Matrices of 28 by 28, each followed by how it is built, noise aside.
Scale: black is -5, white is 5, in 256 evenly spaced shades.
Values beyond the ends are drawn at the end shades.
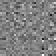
low rank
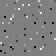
sparse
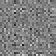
low rank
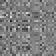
low rank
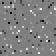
sparse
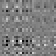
low rank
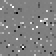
sparse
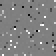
sparse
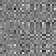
low rank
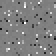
sparse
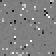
sparse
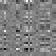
low rank
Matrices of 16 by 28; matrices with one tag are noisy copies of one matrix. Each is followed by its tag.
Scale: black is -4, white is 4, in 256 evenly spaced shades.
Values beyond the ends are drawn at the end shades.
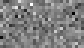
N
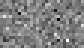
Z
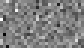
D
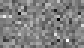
Z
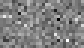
Z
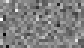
D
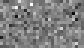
N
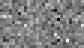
Z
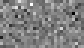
N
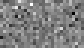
N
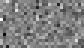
D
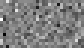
D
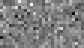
N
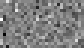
D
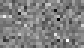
Z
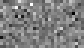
N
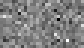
Z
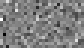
D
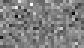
N
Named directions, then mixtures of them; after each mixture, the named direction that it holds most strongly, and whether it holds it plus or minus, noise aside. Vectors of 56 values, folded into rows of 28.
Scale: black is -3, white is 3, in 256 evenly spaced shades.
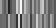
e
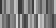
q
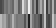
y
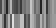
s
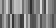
s, minus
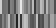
q, minus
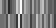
e, plus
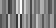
e, plus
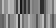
e, minus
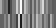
e, plus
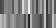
y, plus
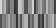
q, minus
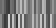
e, plus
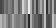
y, plus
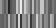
e, plus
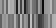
e, minus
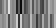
e, minus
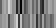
e, minus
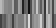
y, minus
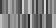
y, plus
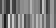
s, plus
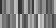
q, plus
